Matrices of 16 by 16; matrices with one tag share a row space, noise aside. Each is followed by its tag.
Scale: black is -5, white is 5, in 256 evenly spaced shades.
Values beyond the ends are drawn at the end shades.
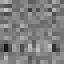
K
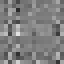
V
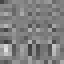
K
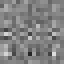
K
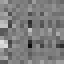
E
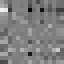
E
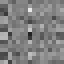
E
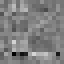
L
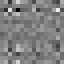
V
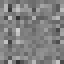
V
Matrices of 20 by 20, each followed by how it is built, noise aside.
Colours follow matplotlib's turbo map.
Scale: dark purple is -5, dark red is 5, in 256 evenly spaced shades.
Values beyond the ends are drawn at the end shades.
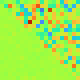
upper triangular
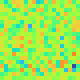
low rank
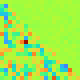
lower triangular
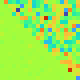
upper triangular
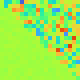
upper triangular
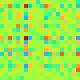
low rank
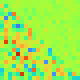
lower triangular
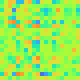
low rank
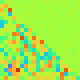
lower triangular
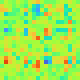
low rank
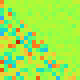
lower triangular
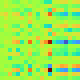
low rank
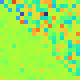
upper triangular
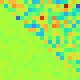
upper triangular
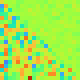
lower triangular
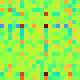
low rank
